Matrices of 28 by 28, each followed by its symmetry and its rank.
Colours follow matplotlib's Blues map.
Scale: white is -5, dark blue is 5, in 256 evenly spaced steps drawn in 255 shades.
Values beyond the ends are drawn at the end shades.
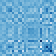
symmetric, rank three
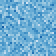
antisymmetric, full rank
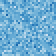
antisymmetric, full rank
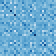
symmetric, rank five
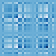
symmetric, rank one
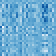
neither, rank three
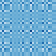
symmetric, rank one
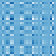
neither, rank one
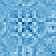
symmetric, rank three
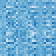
neither, rank three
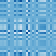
neither, rank one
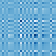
symmetric, rank one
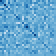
symmetric, rank five
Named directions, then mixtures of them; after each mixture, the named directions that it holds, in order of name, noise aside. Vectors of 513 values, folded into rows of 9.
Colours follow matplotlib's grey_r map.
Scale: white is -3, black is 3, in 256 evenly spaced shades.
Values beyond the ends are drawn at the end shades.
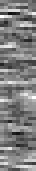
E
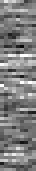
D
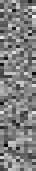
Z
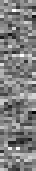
D, E, Z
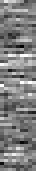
D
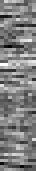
D, E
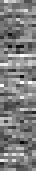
D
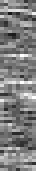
D, E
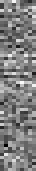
D, Z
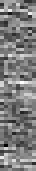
D, E, Z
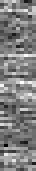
D, E, Z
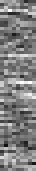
D, E, Z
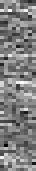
D, E, Z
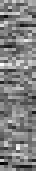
D, E, Z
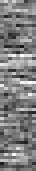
D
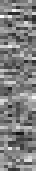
E, Z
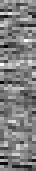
D, E, Z
